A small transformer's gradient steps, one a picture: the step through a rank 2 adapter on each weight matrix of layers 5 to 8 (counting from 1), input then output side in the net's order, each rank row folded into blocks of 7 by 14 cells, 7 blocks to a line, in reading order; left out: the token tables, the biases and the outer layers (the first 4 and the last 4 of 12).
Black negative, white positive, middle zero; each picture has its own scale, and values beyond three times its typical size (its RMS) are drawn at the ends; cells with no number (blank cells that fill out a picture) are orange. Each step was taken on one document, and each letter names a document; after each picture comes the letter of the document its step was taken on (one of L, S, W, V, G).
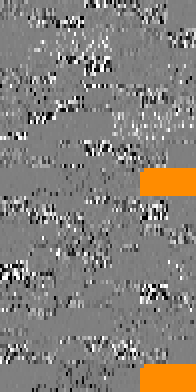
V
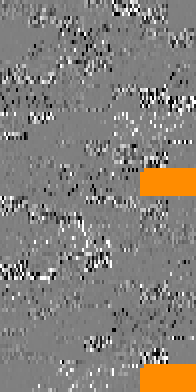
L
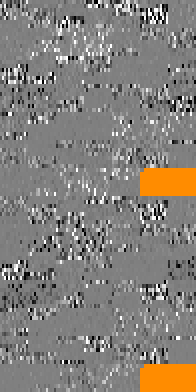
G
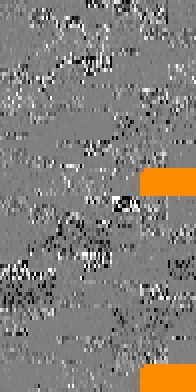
G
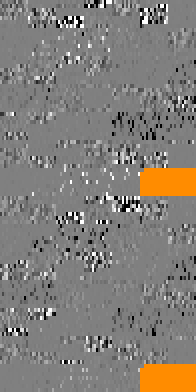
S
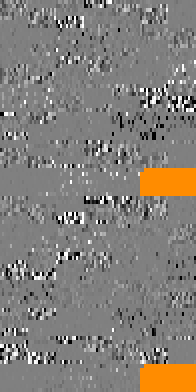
S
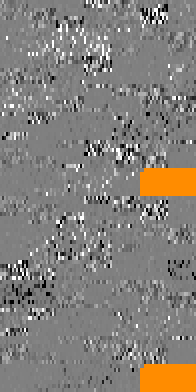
G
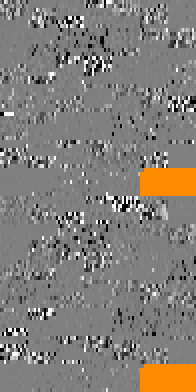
S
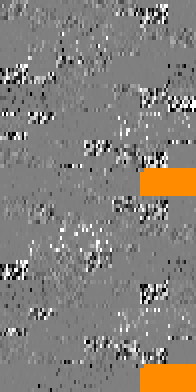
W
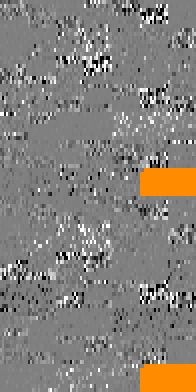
L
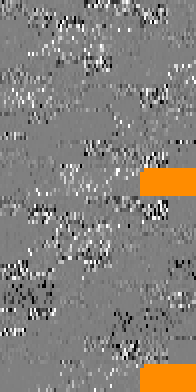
G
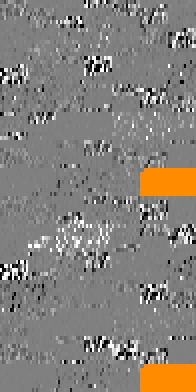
V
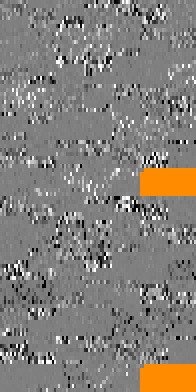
G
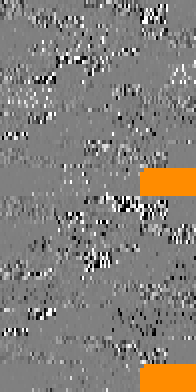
S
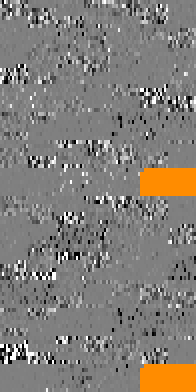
S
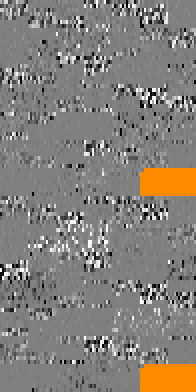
V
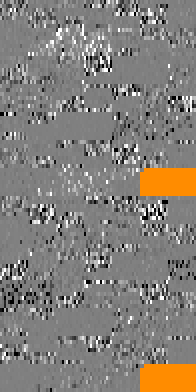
G
